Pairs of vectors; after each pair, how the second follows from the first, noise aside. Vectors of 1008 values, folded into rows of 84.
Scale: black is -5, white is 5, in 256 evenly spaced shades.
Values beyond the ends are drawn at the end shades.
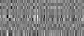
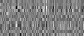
wrapped around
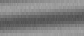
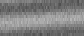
negated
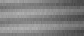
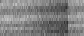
wrapped around
